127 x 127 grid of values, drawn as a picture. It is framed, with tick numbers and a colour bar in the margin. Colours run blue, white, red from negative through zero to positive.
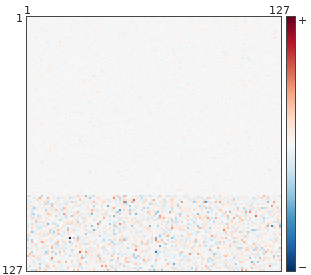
Grain: fine. Average level on the scale: 50%. Stripes: none. Seam: horizontal, 70% of the way down, the top part calmer. Slope: none.
